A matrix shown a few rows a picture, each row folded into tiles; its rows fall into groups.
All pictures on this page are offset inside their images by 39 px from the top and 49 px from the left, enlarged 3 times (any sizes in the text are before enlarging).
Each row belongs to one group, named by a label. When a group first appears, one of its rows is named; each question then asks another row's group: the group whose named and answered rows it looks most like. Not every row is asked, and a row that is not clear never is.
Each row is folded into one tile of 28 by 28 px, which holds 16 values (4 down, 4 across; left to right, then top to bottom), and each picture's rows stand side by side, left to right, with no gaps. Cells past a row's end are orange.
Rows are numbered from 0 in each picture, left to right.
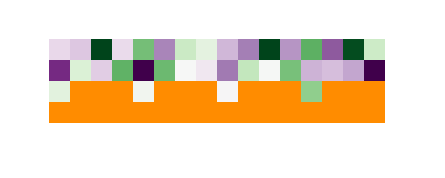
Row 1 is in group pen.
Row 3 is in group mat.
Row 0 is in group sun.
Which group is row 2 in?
sun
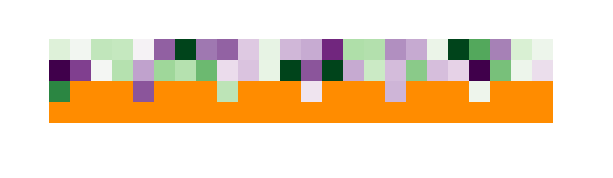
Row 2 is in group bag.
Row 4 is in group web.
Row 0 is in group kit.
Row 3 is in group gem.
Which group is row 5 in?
pen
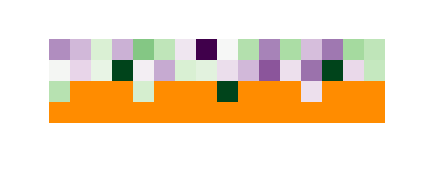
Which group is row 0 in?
bag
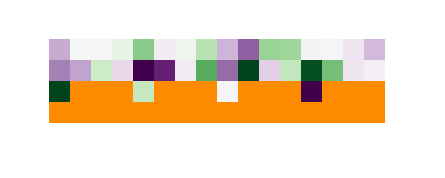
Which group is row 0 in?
kit
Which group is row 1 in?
kit
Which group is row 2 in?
gem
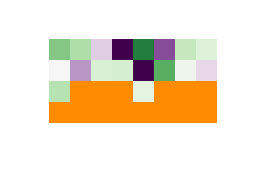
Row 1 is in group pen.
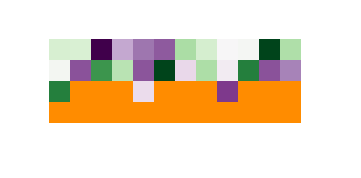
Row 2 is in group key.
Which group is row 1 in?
gem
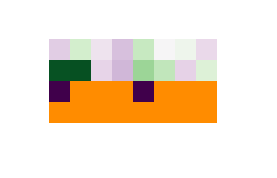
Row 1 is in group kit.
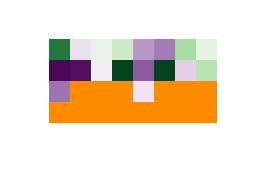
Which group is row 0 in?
kit
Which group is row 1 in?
gem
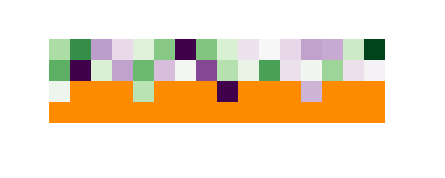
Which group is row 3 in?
web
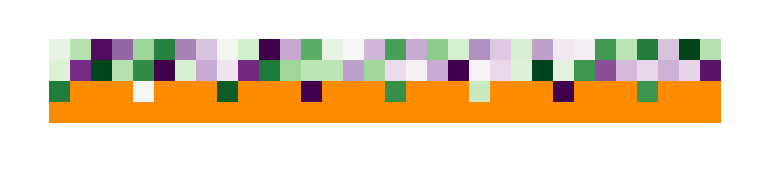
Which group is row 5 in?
bag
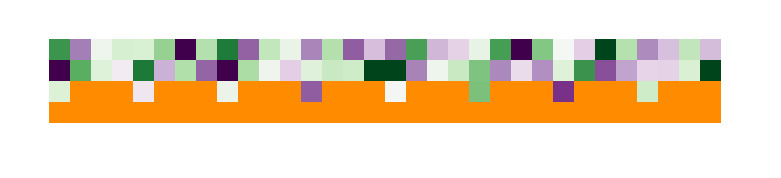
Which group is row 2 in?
pen
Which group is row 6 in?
key
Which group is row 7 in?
bag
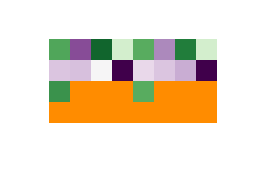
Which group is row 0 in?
mat
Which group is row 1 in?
mat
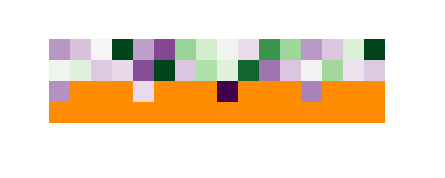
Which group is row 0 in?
web
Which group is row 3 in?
web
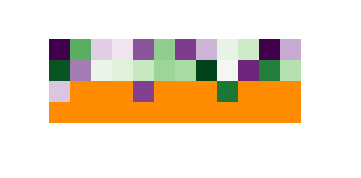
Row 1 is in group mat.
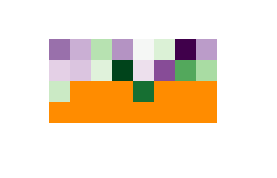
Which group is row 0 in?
bag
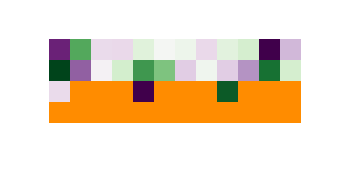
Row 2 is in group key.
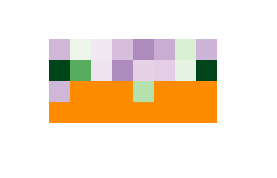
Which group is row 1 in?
bag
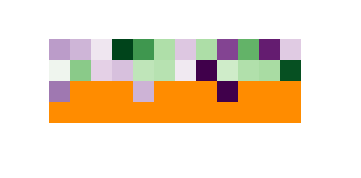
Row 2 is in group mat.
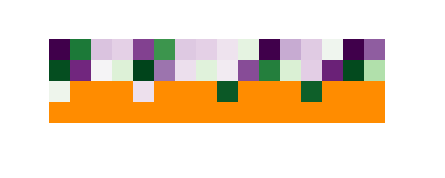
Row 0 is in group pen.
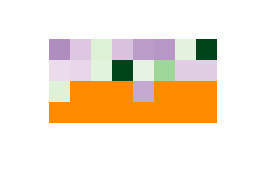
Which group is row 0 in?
bag
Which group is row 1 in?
web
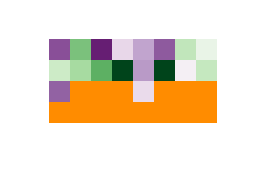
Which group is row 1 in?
gem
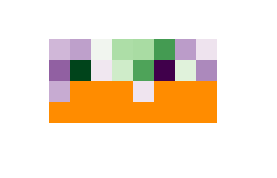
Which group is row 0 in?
gem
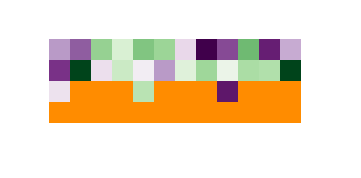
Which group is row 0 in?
gem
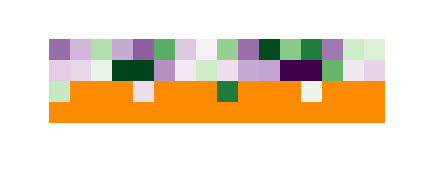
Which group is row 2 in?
mat
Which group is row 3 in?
pen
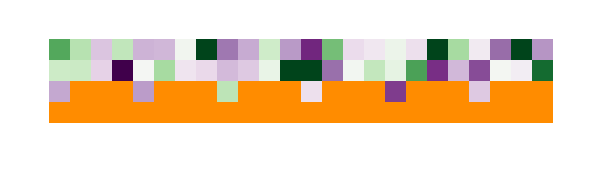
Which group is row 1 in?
web
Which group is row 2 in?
bag
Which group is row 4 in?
key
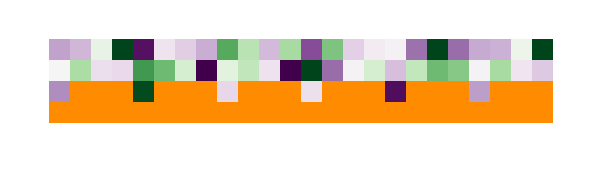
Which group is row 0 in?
web
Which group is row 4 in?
sun
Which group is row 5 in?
web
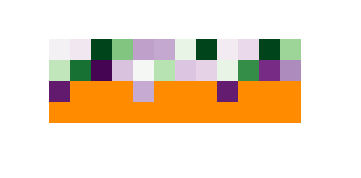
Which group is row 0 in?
key
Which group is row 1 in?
web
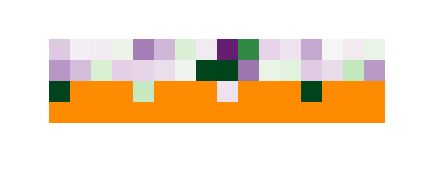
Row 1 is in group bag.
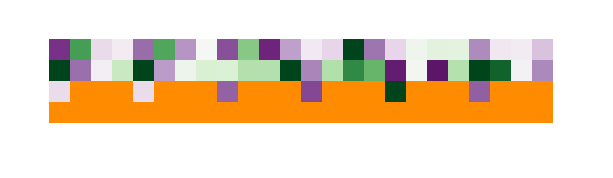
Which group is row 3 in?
sun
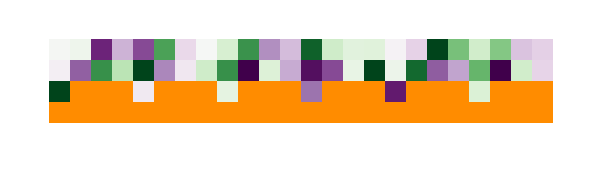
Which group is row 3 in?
kit
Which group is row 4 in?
key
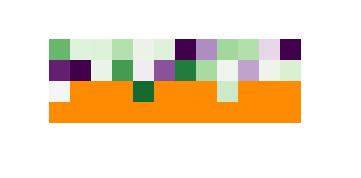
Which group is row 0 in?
kit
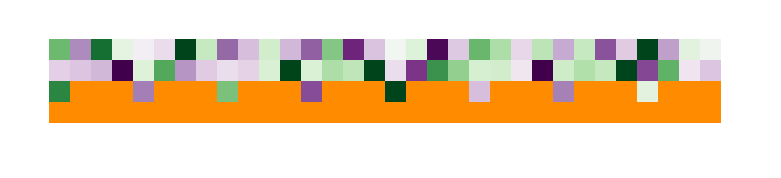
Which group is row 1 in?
key
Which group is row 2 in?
bag
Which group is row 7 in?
pen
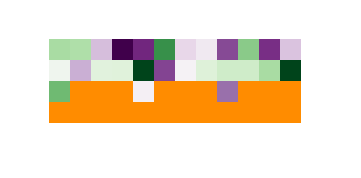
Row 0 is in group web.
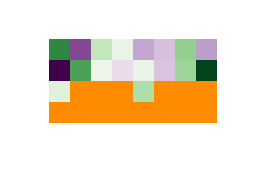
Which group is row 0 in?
pen
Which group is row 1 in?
bag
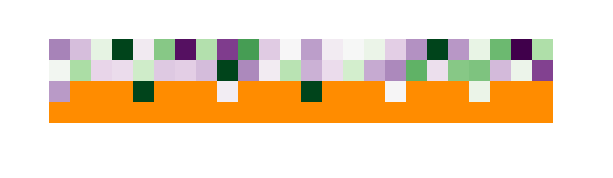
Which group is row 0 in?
web
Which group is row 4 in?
sun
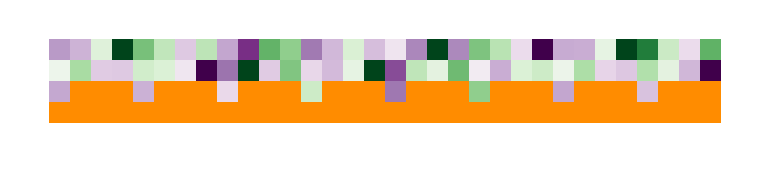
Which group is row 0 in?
web
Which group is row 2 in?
gem
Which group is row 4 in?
sun
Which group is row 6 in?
web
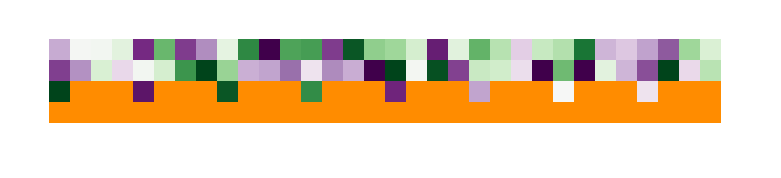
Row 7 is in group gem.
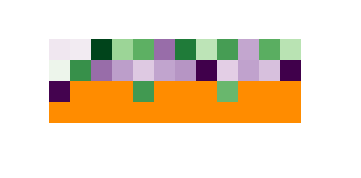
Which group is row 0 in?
key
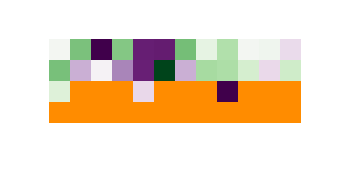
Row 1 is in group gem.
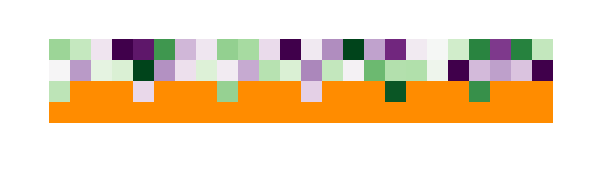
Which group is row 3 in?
sun
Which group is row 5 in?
mat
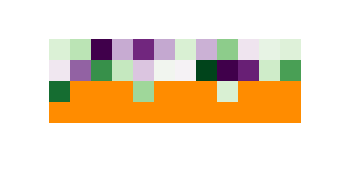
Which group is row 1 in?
bag
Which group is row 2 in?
kit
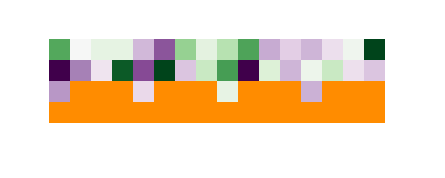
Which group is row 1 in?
gem
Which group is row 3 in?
web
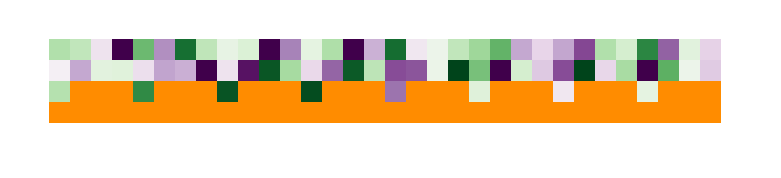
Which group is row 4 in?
kit
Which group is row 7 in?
pen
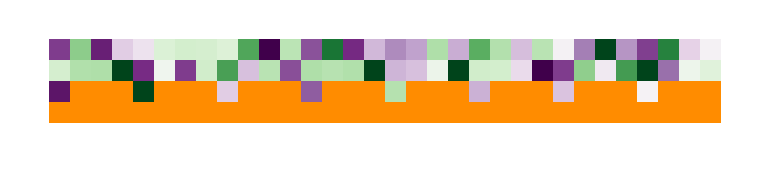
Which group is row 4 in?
bag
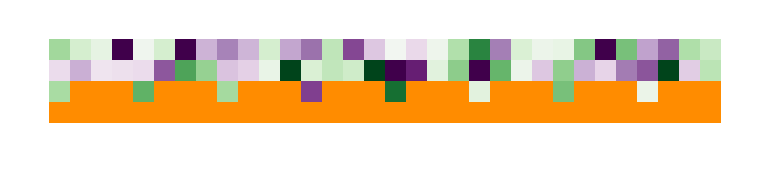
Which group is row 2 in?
bag
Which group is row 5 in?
pen
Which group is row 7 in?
gem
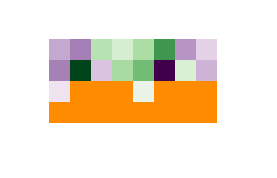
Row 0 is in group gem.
